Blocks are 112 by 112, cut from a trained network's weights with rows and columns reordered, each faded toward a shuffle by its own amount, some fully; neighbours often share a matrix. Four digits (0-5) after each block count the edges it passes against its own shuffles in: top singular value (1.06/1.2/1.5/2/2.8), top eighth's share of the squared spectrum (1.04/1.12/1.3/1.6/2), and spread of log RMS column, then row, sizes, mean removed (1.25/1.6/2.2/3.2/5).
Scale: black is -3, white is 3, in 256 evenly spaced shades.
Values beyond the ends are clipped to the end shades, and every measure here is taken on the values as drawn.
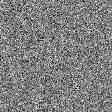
2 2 0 0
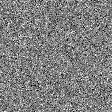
0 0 0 0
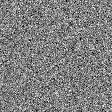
0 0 0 0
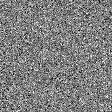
0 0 0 0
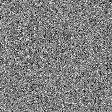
0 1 0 1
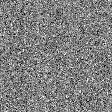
0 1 0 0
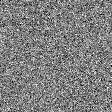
0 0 0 0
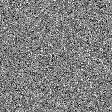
0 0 0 0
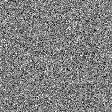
2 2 0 0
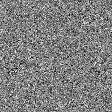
0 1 0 2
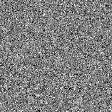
1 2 0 2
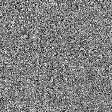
1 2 0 2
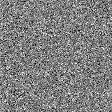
1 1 0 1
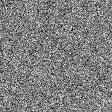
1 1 0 1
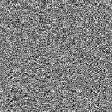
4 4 2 2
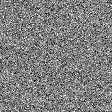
1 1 0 0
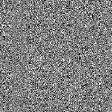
3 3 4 1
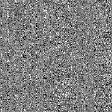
3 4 4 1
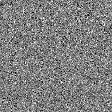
2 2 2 0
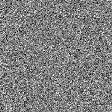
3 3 1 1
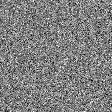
1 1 0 0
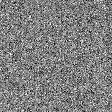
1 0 0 1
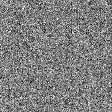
1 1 0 1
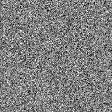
2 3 1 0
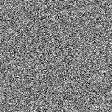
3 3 1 1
